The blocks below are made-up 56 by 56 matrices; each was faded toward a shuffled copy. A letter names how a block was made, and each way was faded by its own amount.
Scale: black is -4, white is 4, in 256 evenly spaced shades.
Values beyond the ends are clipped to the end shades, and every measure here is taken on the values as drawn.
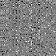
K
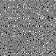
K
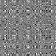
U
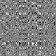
U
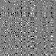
U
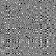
U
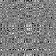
U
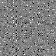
K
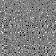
K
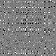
U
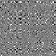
U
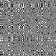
U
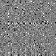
K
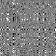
U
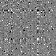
K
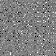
K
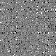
K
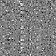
K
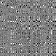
U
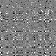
U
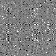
K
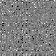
K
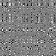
U
